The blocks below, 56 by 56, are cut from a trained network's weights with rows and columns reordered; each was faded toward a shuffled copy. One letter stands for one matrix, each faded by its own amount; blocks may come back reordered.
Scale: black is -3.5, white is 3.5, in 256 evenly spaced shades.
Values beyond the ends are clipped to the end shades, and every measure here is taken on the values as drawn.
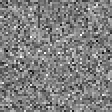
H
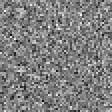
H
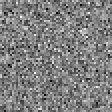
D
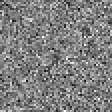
D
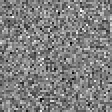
D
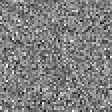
H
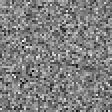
H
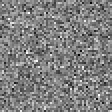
D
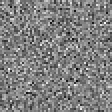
H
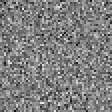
H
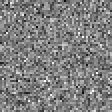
D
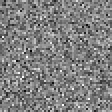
H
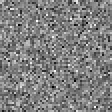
H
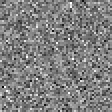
H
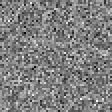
D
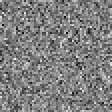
H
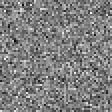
D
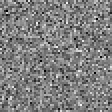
D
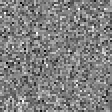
D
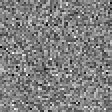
H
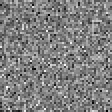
H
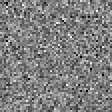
H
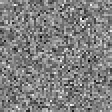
H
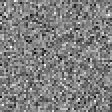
H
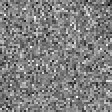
H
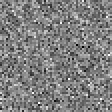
H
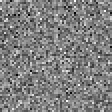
H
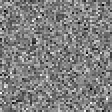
H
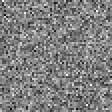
D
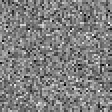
H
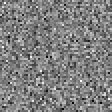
D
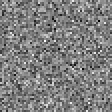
H
